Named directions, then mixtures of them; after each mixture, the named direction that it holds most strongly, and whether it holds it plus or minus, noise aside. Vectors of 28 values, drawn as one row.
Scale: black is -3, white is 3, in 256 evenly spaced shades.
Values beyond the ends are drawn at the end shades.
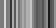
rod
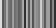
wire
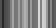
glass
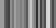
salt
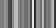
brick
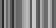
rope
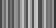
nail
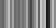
salt, minus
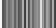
wire, plus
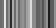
rod, plus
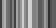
rod, plus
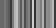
brick, plus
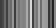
glass, plus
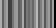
wire, plus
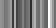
rod, minus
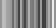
glass, minus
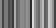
rope, plus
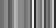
brick, plus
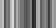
rope, minus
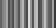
nail, plus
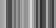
rod, plus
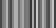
brick, plus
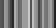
rope, plus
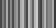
nail, plus
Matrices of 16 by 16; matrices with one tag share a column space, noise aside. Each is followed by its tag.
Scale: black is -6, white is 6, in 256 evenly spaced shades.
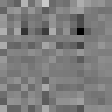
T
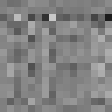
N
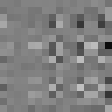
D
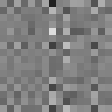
T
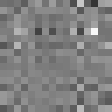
T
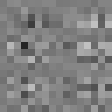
D
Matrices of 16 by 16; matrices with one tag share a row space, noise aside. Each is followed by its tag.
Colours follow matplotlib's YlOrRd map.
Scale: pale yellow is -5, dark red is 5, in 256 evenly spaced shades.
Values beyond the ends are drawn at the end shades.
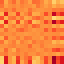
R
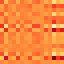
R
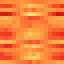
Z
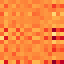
R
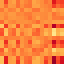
R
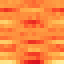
Z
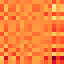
R
